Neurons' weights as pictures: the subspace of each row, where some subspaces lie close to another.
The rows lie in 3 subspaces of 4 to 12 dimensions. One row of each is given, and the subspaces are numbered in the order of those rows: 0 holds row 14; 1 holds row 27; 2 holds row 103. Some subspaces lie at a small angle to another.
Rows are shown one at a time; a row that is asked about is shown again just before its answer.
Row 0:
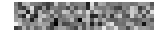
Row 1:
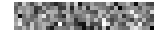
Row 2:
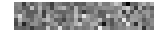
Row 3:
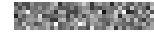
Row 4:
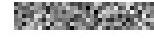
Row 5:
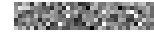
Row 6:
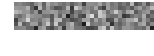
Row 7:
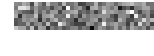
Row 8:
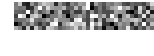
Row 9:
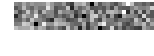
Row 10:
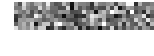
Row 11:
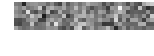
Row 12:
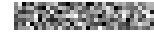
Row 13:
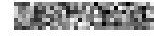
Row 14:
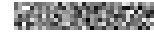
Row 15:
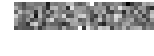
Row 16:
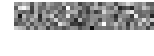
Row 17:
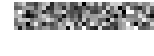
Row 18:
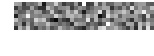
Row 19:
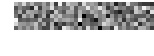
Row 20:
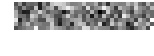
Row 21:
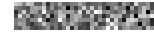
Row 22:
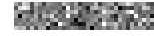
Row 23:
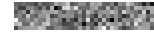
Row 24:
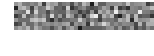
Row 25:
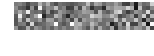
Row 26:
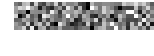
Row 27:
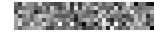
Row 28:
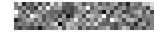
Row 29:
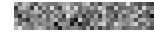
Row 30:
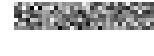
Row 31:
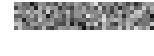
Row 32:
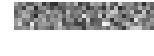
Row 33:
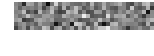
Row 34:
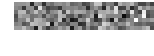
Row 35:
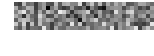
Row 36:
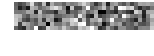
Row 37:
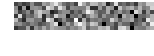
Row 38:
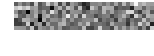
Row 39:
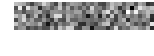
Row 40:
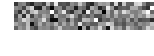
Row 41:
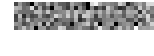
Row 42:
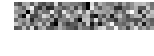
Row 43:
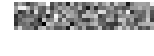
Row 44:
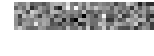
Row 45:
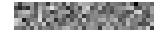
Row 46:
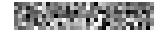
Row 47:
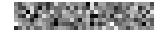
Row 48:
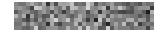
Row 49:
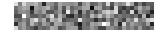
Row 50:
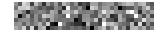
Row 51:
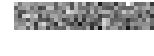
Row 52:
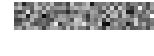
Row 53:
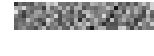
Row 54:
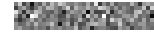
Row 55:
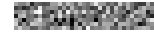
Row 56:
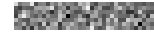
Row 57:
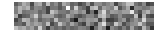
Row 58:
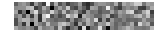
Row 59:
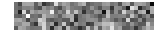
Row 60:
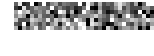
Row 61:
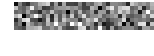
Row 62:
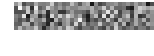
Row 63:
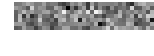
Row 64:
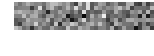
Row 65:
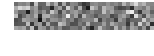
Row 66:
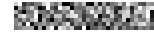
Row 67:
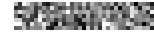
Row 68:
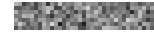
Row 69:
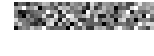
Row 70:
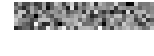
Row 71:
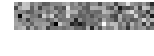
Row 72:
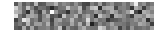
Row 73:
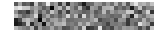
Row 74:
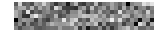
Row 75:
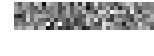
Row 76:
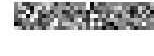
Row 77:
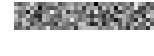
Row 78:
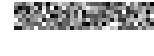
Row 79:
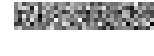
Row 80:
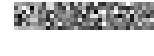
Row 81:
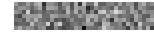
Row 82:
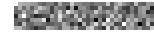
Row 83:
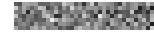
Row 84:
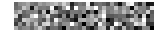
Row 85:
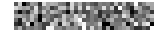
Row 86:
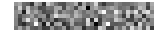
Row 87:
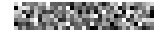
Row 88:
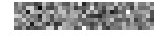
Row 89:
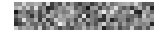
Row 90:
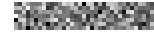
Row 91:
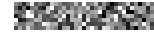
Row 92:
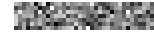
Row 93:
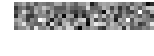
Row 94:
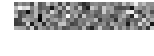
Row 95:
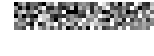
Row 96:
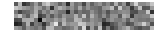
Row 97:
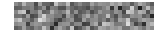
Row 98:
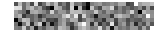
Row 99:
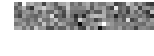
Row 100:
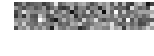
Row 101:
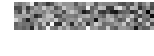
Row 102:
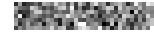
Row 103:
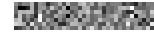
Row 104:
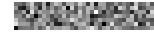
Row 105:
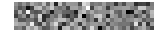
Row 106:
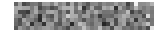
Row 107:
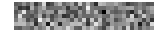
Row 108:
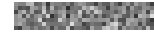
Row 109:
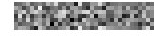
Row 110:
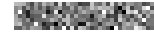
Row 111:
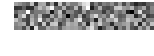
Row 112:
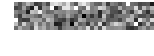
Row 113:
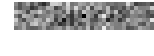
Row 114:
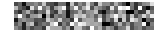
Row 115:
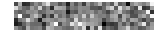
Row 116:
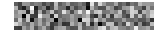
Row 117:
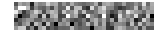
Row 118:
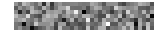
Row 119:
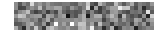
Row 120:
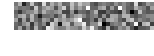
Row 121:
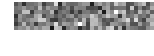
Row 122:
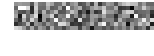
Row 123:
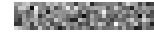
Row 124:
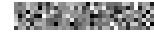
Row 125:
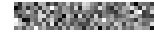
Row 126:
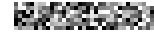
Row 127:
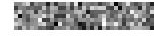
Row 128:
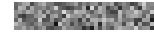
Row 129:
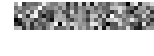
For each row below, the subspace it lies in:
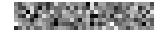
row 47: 2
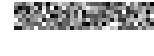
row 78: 1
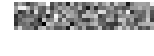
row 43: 1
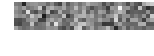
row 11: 0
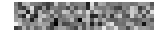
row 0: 2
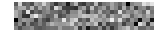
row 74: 1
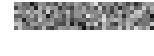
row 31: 1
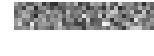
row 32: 1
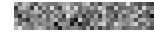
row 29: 1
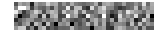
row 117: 1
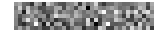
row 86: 0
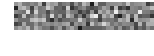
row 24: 0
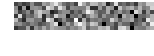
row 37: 1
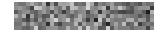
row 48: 0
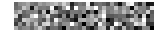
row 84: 1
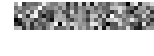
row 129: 1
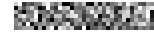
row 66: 0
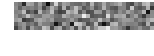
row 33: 0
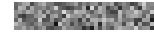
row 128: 1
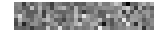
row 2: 0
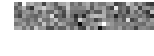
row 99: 0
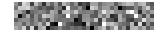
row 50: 2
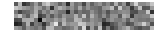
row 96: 2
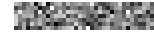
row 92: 0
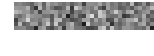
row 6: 1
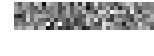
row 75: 0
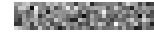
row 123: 1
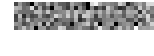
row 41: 1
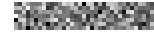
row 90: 0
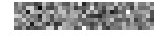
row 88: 0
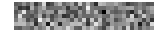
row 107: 0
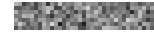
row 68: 1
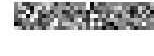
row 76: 2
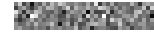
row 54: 1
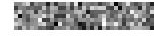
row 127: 1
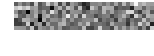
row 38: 2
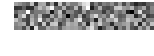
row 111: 2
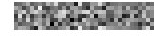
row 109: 1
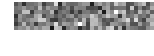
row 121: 0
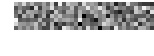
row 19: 0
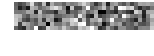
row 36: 1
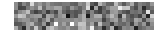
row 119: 1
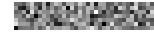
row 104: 2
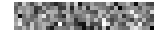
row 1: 1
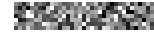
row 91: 0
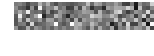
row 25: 2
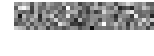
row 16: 2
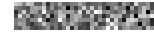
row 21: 1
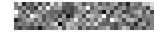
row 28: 1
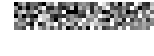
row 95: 0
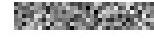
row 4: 1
